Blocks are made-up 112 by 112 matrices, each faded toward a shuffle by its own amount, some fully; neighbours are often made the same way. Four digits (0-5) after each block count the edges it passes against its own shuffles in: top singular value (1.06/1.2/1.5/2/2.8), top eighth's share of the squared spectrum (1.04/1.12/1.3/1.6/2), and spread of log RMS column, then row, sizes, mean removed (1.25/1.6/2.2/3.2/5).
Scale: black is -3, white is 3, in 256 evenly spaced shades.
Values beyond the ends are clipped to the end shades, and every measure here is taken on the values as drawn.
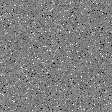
0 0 0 0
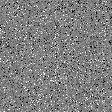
2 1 1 0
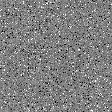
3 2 1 0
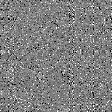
4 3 2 1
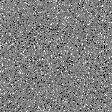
3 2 1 0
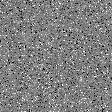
0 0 0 0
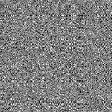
4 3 2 2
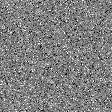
1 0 0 0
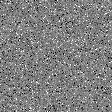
0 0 0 0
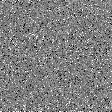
2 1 0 1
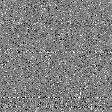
3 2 0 2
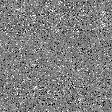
2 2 0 2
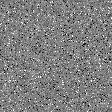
0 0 0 0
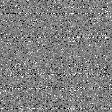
3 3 0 3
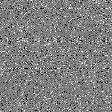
3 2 0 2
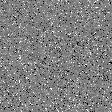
0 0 0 0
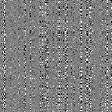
5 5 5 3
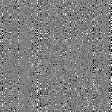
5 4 4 1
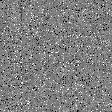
3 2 1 0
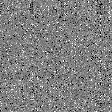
3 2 2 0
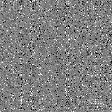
4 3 3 1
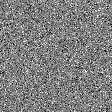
2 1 0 0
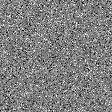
1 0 0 0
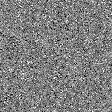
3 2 0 0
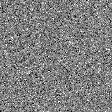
2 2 0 0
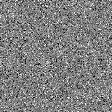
3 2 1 1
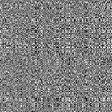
5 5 3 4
